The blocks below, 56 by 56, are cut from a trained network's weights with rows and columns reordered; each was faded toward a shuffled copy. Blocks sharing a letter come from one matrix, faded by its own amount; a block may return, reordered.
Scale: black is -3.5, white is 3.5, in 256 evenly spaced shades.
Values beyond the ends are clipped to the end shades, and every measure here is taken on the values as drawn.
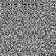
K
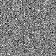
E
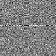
K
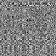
K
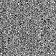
E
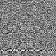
K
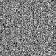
E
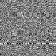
K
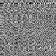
K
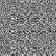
K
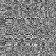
K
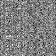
E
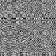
K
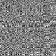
K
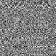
K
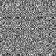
K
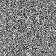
E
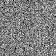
E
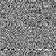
K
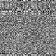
K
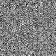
E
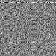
K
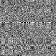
K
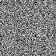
E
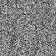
E
